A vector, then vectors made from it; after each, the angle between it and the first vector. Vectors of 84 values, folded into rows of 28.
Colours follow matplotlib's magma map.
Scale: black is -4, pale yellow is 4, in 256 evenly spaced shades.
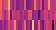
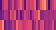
partly opposed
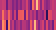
orthogonal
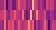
orthogonal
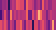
nearly opposite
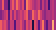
nearly opposite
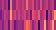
partly opposed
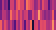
nearly opposite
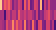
partly aligned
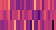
nearly parallel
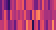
nearly opposite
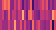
partly aligned
